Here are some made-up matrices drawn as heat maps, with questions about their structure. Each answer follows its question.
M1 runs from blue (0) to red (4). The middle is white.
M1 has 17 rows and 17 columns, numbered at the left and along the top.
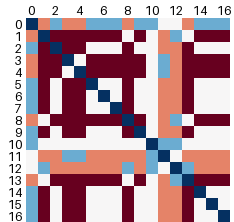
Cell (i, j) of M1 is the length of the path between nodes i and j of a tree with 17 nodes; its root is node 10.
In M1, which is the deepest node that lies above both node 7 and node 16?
0
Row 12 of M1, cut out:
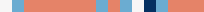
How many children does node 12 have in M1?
3
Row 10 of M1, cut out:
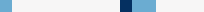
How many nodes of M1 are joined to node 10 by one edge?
3
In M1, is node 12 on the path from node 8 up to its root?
yes
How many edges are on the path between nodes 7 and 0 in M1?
1
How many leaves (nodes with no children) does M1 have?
13
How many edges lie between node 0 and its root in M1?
1
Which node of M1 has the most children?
0
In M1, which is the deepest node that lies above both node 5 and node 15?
0
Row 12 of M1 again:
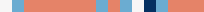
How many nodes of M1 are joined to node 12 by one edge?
4
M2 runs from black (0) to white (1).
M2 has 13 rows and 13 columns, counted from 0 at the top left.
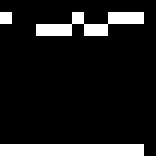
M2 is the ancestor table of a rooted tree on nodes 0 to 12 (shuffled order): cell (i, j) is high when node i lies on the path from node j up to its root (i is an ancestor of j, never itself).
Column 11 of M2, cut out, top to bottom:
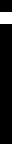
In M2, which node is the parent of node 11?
1
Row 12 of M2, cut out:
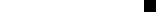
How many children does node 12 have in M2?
2
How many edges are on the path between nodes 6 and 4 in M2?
4
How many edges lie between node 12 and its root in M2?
0
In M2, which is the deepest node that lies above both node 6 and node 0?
1
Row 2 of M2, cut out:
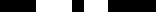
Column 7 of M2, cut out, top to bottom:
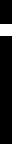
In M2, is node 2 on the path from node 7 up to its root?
yes
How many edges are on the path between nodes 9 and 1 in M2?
1
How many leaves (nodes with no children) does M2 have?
10
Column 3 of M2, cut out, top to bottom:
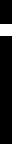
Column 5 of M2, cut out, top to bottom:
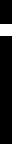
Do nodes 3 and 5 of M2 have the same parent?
yes
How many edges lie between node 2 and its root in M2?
1
